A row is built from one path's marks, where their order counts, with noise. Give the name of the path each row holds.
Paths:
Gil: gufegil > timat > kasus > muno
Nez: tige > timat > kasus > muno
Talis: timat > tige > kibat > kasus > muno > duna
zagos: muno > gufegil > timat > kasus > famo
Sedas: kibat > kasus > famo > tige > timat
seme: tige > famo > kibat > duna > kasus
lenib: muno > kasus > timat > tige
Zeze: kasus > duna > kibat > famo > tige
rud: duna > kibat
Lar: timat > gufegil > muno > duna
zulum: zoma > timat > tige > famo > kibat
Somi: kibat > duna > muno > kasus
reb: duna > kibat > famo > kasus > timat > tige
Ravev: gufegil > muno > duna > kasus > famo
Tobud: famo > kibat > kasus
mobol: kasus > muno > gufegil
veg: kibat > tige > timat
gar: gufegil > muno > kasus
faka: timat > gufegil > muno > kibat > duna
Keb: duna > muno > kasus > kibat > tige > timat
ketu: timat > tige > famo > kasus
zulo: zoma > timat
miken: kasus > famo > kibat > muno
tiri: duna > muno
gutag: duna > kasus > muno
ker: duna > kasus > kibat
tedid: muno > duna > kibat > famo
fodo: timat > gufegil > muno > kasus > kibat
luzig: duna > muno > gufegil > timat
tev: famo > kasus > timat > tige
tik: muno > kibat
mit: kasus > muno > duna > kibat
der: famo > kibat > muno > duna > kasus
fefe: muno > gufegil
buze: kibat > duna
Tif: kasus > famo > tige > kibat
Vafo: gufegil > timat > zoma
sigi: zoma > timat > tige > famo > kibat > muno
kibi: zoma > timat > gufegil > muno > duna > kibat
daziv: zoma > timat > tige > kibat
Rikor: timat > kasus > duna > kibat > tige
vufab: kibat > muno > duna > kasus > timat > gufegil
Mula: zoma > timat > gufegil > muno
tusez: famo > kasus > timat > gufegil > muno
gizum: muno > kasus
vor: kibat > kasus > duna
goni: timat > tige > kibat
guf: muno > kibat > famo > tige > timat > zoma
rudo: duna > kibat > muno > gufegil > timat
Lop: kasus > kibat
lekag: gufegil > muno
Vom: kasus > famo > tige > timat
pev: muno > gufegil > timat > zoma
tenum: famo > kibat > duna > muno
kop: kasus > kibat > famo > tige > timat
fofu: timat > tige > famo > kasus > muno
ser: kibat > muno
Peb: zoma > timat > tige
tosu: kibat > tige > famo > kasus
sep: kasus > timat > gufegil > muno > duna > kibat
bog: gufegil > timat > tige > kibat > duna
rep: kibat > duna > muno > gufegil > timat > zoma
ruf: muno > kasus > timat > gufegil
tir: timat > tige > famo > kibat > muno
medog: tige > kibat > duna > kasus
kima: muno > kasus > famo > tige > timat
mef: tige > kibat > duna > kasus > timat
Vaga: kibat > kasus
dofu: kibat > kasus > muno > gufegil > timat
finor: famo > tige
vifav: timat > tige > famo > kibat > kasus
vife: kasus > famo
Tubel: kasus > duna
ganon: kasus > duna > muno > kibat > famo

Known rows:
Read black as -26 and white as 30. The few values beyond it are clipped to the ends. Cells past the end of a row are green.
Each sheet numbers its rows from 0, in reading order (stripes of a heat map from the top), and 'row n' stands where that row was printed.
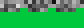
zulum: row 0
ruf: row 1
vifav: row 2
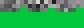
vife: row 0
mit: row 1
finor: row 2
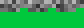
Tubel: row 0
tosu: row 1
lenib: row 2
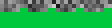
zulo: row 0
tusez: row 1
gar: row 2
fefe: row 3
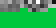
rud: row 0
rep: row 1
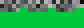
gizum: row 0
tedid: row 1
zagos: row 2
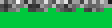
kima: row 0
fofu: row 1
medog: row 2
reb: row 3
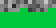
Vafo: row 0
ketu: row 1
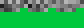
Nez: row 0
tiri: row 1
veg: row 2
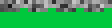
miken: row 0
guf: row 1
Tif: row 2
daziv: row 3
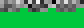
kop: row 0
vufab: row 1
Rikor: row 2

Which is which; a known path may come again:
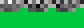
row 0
mef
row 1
der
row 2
Gil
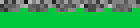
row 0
zagos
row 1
ker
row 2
lekag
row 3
mobol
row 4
Lop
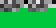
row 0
dofu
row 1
faka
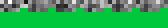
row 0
rep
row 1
tev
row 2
fofu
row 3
guf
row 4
kima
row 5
Vom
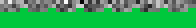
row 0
bog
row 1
ser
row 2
kibi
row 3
tusez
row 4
pev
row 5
sigi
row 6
zulo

